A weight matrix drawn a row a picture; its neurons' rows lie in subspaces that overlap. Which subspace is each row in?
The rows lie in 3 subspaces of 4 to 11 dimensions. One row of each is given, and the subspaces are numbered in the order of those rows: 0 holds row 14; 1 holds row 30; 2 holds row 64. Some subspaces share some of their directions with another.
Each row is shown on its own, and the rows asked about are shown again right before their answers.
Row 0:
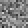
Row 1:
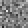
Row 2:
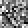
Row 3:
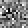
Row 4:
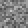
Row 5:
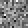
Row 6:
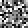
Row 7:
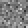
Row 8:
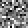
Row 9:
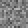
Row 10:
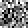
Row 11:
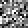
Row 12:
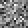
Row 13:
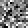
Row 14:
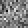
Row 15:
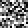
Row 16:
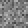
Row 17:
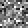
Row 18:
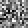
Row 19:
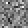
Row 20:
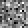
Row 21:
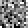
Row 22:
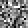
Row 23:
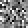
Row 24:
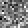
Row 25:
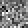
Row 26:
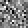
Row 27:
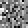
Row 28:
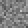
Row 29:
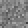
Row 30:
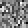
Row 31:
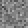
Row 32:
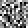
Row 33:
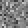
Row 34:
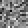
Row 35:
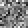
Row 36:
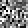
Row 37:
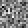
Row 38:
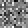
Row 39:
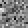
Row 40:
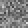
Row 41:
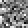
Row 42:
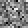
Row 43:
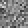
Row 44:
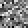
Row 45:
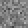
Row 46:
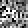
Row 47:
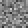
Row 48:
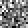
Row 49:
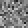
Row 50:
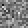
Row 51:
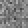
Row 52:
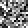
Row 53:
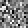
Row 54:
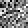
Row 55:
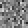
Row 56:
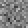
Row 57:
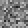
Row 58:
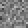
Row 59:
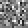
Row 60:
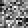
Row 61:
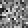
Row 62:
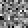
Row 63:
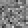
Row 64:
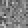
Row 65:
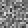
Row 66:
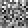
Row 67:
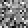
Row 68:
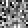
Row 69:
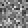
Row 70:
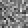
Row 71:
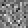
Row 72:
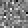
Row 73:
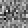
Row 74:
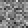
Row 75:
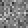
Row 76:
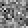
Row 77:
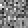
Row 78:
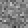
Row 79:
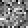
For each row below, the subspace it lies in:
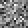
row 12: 2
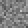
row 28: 2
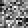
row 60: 0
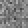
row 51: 0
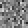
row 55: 1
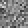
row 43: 2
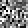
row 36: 1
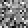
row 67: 2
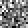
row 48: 2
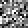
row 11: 2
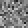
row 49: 2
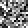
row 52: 2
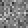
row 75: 0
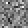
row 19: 2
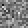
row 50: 0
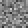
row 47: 2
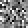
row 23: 1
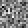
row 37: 1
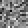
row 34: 2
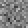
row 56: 1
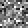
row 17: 0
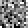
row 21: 2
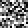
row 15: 2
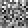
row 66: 0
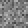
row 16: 0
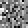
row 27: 0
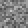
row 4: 2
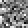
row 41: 2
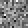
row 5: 2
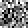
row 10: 0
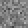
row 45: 2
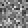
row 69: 0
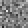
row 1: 2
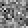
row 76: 0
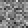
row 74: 0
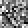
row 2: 2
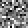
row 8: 2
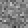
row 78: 2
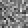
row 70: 0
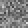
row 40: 0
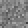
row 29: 0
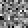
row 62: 0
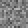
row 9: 0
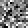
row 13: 2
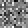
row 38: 0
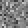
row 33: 2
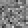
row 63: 2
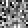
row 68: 2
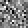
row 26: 1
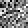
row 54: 0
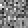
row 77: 0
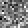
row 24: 0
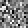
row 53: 1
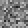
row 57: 2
